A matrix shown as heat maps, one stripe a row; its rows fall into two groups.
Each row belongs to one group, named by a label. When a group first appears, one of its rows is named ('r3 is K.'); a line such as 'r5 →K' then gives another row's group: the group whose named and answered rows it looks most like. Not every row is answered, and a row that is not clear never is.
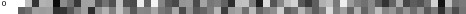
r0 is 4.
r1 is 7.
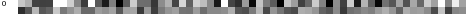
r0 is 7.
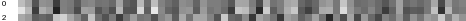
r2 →7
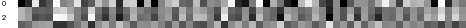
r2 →7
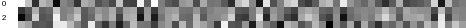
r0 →4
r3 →7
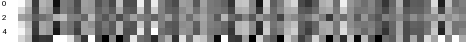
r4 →4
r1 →4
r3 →4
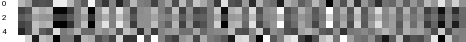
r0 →7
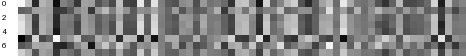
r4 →4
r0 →4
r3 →4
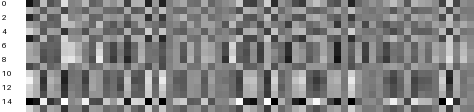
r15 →4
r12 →4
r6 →7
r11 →4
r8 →7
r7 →7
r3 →7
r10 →4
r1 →4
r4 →4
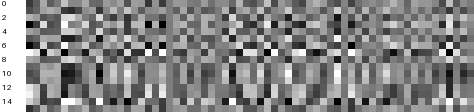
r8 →7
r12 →4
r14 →7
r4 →7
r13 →4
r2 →7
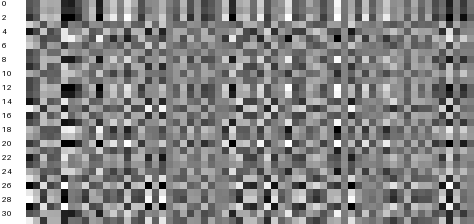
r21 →7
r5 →7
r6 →4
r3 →4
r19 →7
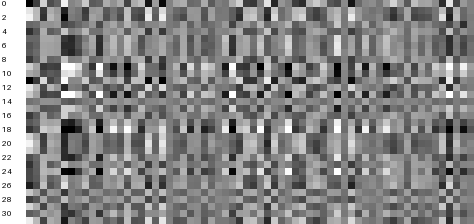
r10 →7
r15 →7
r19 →4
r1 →4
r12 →4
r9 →7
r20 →4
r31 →4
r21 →4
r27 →4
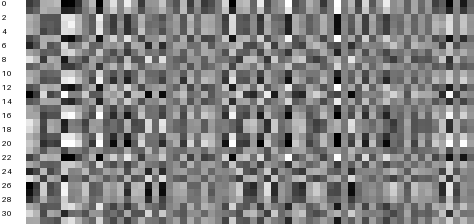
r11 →7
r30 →4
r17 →4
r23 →7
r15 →7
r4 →7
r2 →7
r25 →4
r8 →4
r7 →7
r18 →4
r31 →7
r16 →7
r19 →7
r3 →7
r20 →7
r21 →4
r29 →7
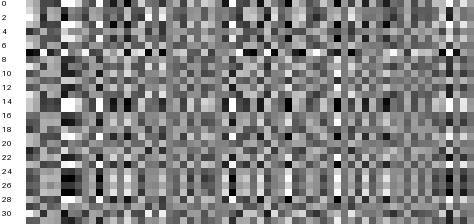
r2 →4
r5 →7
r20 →4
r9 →4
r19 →7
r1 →4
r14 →7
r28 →7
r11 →7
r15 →7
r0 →7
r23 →7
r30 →4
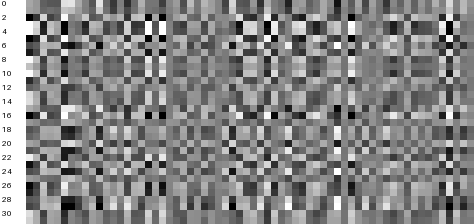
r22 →4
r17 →7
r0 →7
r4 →4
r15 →7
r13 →4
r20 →7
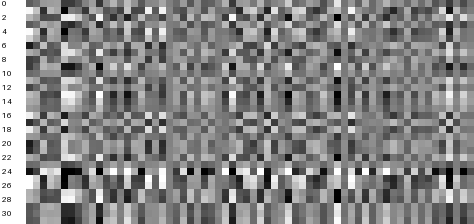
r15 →7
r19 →7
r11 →7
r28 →7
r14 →7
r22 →7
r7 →7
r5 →4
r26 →4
